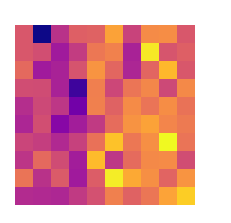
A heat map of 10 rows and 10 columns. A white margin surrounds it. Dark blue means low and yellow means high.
Calmest part: middle left. Odd rows or columns: none. Average level on the scale: 60%. Seam: vertical, 40% of the way across, the right part higher.
